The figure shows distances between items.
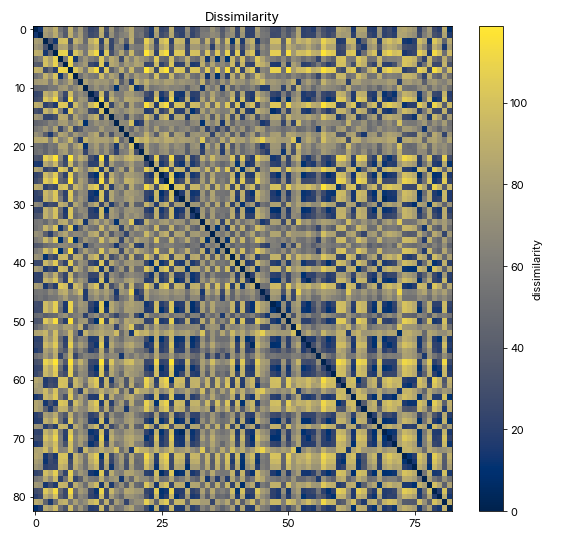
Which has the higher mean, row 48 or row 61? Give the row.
61
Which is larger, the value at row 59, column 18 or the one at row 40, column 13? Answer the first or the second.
the second
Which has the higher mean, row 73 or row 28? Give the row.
73
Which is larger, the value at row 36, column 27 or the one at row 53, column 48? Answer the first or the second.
the first
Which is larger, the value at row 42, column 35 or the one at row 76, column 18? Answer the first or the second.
the second
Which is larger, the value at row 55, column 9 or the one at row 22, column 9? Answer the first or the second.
the second
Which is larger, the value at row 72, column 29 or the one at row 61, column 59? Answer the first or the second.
the second
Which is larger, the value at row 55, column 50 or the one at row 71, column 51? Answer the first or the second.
the second
